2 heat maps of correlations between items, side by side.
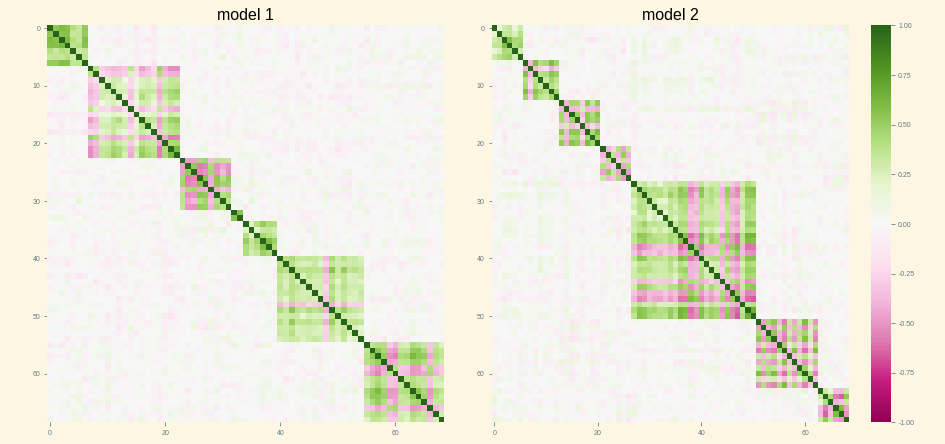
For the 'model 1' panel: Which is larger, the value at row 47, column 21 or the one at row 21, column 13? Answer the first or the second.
the second
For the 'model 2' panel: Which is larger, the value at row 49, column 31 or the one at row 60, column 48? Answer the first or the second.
the first
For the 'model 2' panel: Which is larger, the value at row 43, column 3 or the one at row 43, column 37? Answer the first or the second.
the second
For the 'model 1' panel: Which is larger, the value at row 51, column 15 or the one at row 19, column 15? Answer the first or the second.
the first
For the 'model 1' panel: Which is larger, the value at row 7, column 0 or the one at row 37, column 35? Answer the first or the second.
the second
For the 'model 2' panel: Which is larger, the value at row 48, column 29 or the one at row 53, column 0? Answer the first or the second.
the first
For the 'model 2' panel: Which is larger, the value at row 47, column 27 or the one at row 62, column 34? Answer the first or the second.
the second
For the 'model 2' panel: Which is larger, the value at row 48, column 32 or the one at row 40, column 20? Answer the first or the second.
the first
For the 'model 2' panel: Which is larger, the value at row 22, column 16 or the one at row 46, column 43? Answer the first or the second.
the first
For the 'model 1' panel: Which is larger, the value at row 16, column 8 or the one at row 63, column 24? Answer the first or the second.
the second
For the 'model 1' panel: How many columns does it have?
69
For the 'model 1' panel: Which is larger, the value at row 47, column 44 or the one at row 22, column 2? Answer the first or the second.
the first
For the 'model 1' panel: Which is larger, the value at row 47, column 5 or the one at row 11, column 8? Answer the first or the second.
the first
